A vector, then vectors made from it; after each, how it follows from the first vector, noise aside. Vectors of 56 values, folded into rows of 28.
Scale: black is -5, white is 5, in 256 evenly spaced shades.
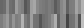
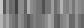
reversed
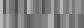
reversed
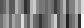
scaled up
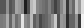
scaled up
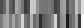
scaled up
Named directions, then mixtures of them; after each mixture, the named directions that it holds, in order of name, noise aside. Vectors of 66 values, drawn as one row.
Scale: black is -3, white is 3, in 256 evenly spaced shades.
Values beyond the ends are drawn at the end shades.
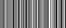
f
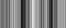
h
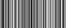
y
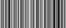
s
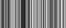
h, y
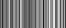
f, s, y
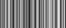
f, s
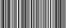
f, s, y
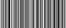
s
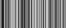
h, y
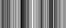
h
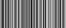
y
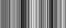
h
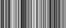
h, s, y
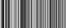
h, s, y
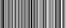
y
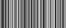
y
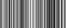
h, s, y
